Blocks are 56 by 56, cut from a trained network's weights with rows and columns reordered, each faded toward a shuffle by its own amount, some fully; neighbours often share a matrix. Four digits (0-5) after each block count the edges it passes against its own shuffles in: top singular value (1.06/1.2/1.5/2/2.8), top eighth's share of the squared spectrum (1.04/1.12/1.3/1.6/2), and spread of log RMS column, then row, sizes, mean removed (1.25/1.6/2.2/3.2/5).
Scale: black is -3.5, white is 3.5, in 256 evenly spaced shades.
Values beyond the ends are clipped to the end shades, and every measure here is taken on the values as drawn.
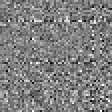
4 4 2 2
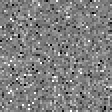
0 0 0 0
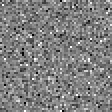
0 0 0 0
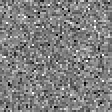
1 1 0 0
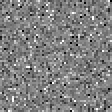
0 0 0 0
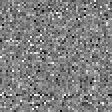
3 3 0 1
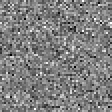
2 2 0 1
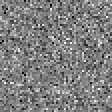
0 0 0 0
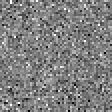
0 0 0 0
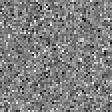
1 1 0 0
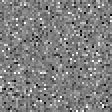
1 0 0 0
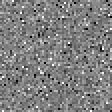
1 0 0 0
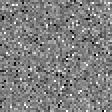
0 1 0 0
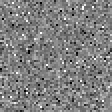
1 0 0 0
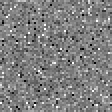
1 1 0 0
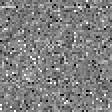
2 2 0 1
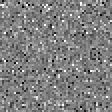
2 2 0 1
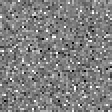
1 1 0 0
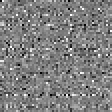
3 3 1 3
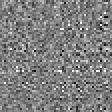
3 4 2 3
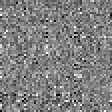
3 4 2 2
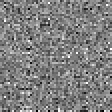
3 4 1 2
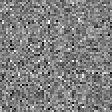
3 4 2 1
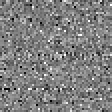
3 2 0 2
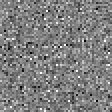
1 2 0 1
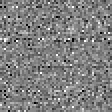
2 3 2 2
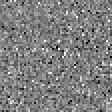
0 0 0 0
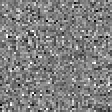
2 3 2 2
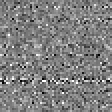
4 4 0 3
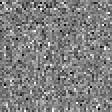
3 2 0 1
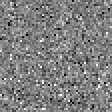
1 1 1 0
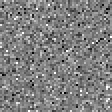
1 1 1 0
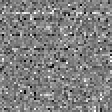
3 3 1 2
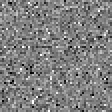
3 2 0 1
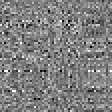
4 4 1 3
